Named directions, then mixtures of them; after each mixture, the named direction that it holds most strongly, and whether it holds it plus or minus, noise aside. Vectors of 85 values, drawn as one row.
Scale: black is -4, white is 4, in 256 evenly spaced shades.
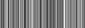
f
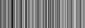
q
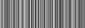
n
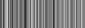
n, minus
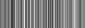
q, plus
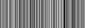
n, minus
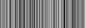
n, minus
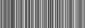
q, plus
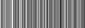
q, minus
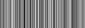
n, minus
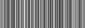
n, plus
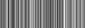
f, plus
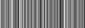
f, plus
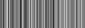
n, minus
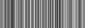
q, plus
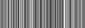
f, plus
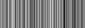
q, minus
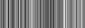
f, plus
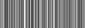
f, minus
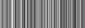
q, minus
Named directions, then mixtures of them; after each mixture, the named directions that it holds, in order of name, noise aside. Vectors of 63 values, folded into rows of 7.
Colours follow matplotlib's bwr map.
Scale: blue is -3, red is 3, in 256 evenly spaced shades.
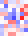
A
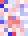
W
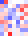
A, W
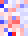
W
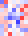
A, W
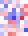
A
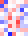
A, W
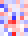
A, W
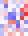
A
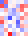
A, W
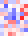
A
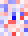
A, W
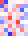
A, W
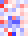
W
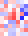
A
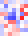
A
